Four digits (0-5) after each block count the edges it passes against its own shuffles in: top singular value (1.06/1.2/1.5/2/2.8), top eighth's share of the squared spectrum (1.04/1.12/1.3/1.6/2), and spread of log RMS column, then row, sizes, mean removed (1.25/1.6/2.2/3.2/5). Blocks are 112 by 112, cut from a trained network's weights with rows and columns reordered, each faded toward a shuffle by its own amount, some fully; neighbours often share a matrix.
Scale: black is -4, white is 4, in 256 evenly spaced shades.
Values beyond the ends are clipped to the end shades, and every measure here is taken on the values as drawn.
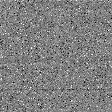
1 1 1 0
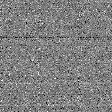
3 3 2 1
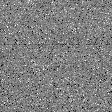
1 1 0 0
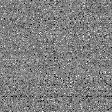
2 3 2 1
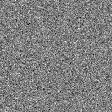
2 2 0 0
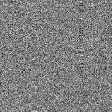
3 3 1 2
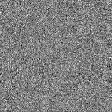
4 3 1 1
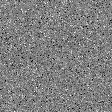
0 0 0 0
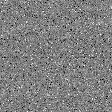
1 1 0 0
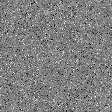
0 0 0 0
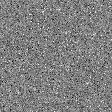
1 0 0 0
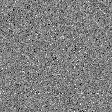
2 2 0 1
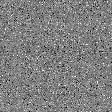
1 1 0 0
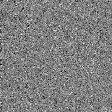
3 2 1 1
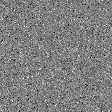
0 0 0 0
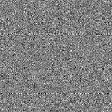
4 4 2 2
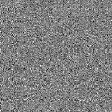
4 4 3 2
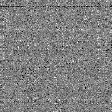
3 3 2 2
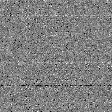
3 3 2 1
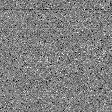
2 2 0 1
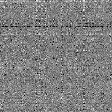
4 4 3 2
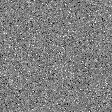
0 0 0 0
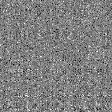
3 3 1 2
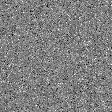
0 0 0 0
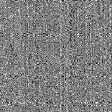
3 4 2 3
